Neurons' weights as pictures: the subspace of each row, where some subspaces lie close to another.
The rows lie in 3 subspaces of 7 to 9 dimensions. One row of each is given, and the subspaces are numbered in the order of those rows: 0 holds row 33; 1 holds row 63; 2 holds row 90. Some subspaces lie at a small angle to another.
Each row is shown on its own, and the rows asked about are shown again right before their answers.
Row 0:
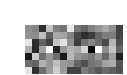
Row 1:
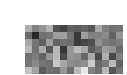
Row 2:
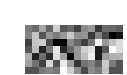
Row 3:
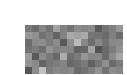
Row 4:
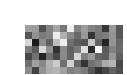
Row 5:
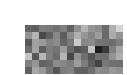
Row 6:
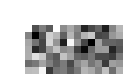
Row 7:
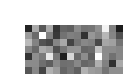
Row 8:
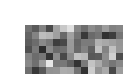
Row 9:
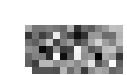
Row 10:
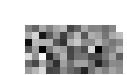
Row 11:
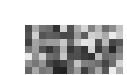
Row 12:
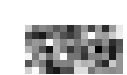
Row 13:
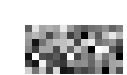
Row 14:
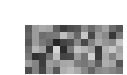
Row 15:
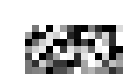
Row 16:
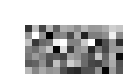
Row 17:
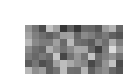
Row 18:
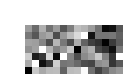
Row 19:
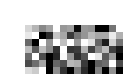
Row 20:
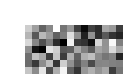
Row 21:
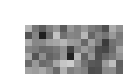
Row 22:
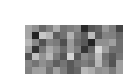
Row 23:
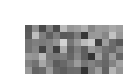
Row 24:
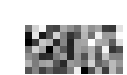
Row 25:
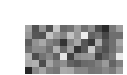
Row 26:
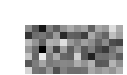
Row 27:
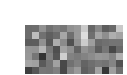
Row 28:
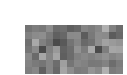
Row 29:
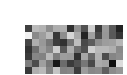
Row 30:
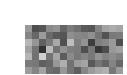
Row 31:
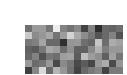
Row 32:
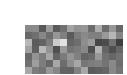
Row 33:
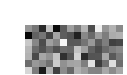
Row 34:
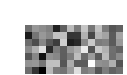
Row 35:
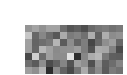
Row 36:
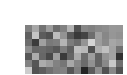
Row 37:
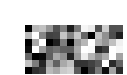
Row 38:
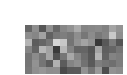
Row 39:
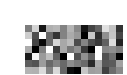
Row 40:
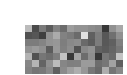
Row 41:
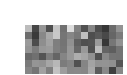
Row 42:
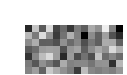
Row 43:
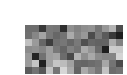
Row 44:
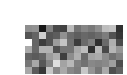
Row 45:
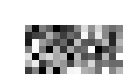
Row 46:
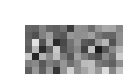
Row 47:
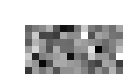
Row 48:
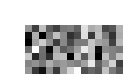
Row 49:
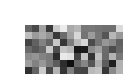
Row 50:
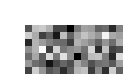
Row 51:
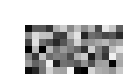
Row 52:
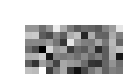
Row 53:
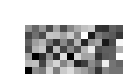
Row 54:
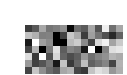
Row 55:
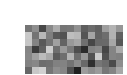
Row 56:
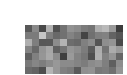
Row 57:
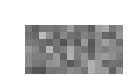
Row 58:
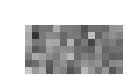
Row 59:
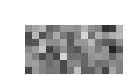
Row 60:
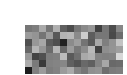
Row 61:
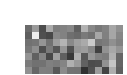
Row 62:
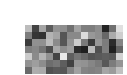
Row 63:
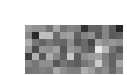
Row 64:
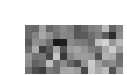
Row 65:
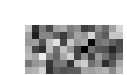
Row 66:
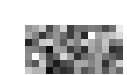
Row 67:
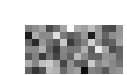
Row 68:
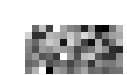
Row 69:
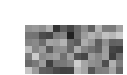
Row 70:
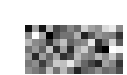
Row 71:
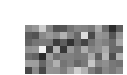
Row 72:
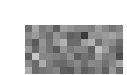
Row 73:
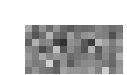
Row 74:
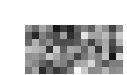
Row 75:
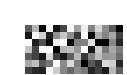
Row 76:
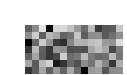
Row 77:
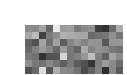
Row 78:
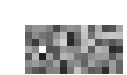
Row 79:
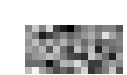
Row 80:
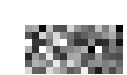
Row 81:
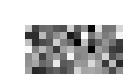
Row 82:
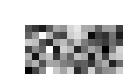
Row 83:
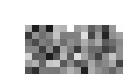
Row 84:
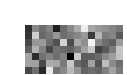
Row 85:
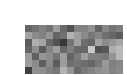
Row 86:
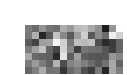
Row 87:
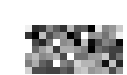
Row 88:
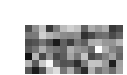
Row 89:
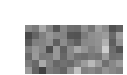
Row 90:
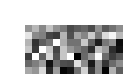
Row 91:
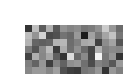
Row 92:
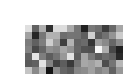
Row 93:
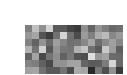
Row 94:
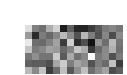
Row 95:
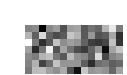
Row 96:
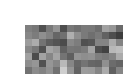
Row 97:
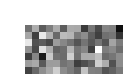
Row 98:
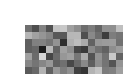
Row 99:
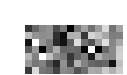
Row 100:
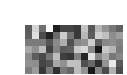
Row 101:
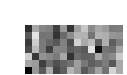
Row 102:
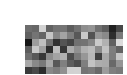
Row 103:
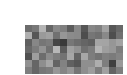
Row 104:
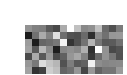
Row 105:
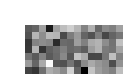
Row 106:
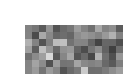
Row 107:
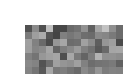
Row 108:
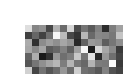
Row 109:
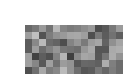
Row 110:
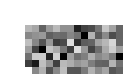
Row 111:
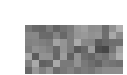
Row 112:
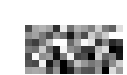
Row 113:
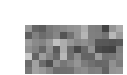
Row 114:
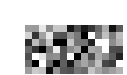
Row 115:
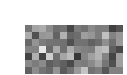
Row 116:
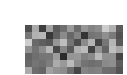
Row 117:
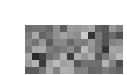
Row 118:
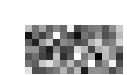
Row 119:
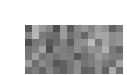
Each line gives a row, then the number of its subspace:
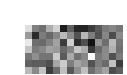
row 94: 2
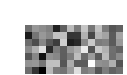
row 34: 2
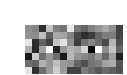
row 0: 0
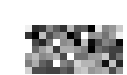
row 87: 2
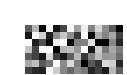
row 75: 0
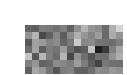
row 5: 1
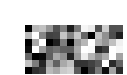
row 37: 1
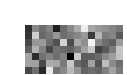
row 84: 2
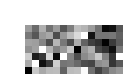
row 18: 0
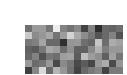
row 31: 1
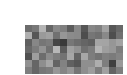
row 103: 0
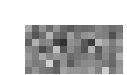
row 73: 1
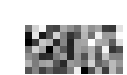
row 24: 0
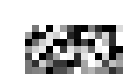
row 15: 2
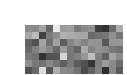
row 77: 2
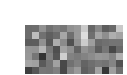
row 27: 2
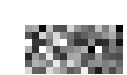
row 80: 2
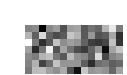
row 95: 1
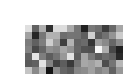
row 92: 2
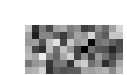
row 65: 2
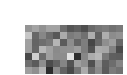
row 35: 2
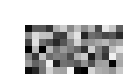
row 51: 0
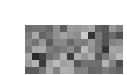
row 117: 1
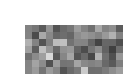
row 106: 2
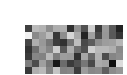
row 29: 2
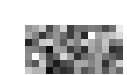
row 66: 0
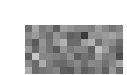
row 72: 0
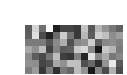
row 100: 0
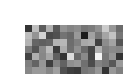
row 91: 1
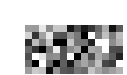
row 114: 1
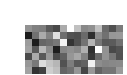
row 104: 0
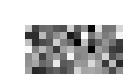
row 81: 2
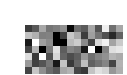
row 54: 2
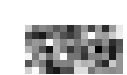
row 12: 0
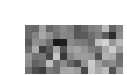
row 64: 2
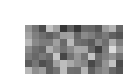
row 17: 0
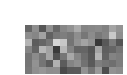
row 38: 1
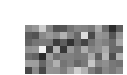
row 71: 0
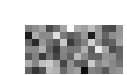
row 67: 0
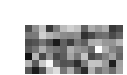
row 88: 0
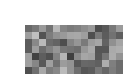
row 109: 1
